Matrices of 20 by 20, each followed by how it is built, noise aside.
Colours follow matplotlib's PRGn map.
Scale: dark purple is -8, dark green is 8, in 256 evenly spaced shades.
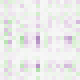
low rank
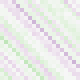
Toeplitz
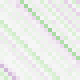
Toeplitz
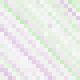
Toeplitz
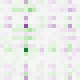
low rank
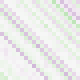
Toeplitz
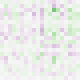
low rank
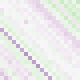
Toeplitz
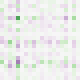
low rank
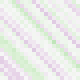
Toeplitz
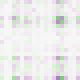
low rank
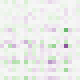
low rank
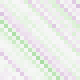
Toeplitz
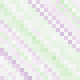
Toeplitz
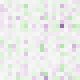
low rank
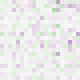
low rank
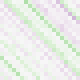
Toeplitz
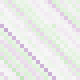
Toeplitz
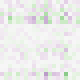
low rank
